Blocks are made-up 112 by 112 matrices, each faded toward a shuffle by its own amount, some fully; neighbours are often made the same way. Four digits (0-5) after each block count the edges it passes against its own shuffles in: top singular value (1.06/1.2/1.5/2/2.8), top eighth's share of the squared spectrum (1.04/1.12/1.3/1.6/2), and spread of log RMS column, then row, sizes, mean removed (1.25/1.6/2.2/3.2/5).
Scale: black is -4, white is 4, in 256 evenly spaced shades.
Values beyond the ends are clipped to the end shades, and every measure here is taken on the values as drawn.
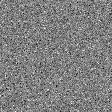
0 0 0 0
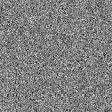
3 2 1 1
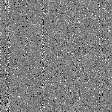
2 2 3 0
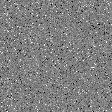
0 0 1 0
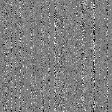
2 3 4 0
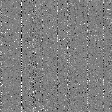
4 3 3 0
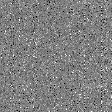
2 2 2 0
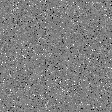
1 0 0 0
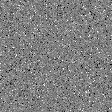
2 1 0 0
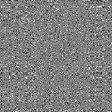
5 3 2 2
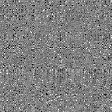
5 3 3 2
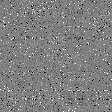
3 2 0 1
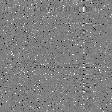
4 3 1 1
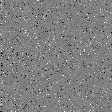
3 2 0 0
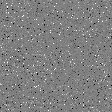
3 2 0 1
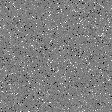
0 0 0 0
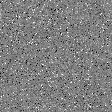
0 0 0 0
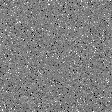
0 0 0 0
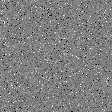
1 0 0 0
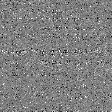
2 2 2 3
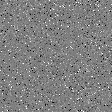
2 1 0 0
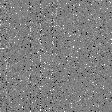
2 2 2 0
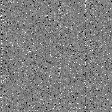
2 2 2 0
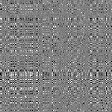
5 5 4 4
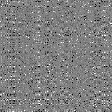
5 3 2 2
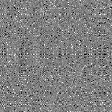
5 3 2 2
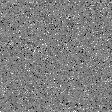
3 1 0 1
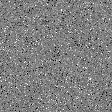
1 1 0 0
